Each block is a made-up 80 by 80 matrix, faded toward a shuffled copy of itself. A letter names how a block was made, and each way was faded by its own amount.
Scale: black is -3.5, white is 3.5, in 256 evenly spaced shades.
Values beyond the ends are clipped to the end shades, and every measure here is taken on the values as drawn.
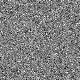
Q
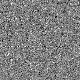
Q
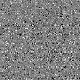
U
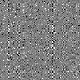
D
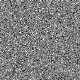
Q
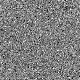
Q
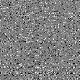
U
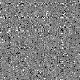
U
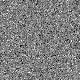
Q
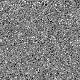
Q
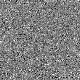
Q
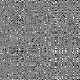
D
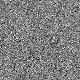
Q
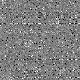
U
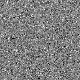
Q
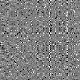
D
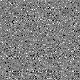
U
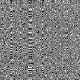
D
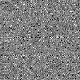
U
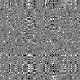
D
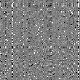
D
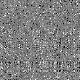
U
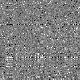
U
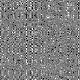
D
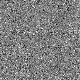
Q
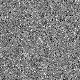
Q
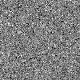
Q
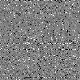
U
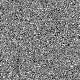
Q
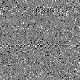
U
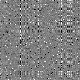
D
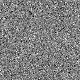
Q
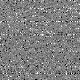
U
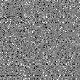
U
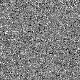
Q
